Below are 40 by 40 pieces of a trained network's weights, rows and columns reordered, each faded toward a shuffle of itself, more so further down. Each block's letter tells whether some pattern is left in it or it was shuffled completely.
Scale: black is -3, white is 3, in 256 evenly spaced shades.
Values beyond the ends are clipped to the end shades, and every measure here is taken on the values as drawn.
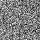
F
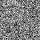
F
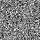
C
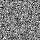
C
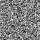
C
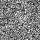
C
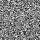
C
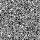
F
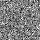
C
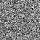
F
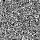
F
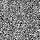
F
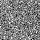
C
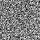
C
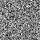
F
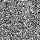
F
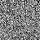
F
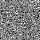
F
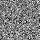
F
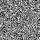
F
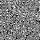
F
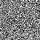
C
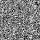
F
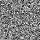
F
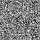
F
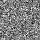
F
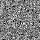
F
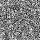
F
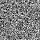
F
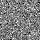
C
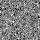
C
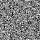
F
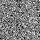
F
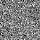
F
